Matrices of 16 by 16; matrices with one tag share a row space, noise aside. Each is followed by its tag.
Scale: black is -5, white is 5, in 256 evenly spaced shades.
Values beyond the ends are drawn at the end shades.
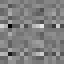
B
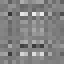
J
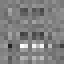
J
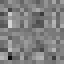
B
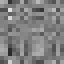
B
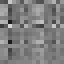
B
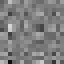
B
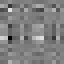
B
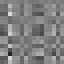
B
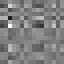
B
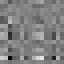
B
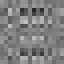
J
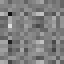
B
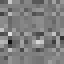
B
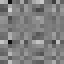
B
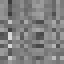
B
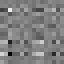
B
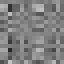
B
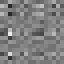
B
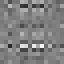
J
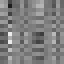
B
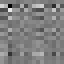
B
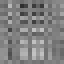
J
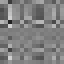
B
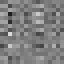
B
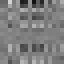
J
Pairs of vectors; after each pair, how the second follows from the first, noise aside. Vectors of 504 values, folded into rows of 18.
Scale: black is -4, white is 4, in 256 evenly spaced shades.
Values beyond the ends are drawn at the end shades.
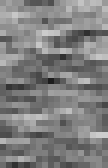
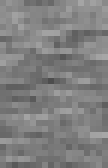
shrunk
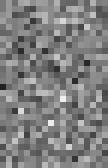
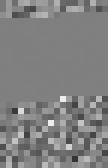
partly zeroed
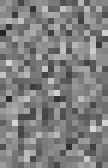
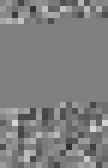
partly zeroed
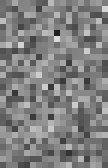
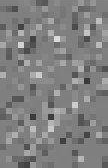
partly zeroed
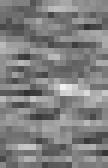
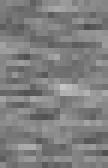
shrunk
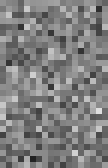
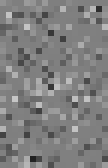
partly zeroed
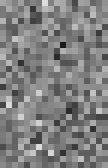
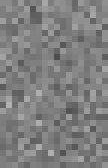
shrunk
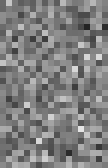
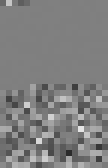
partly zeroed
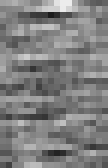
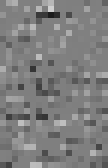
partly zeroed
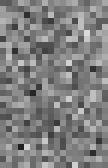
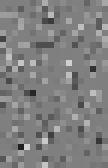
partly zeroed
